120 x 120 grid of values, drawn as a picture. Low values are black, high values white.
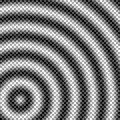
Average level on the scale: 50%. Slope: none. Rings: centred on the bottom left. Ninth with the highest average: bottom left.
